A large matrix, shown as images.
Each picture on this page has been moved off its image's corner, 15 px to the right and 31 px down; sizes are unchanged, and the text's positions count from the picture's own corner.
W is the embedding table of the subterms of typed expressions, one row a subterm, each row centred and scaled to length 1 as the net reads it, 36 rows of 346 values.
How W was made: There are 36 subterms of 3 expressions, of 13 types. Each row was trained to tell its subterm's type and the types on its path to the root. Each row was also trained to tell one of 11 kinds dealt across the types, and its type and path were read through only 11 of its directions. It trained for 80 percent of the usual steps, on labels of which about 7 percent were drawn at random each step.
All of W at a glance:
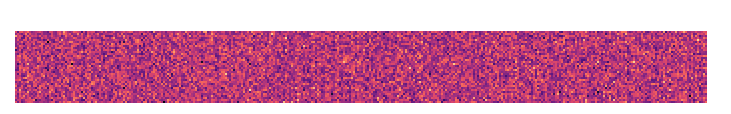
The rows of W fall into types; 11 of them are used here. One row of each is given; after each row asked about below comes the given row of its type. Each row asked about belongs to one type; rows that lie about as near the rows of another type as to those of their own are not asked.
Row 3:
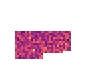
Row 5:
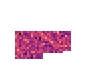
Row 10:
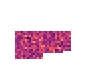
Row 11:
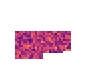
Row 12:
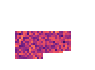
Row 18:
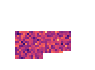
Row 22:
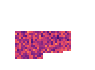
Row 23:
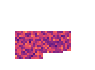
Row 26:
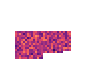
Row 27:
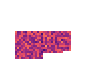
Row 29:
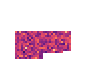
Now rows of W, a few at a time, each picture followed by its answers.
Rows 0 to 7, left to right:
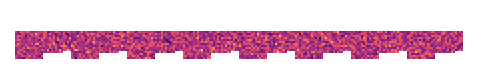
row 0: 27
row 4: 12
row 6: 18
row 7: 26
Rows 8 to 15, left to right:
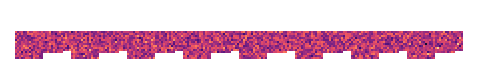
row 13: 23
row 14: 23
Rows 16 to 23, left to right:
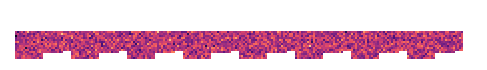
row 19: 11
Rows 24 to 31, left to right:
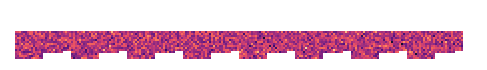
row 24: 23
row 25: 18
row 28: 11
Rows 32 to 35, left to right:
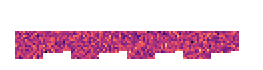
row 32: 11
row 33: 27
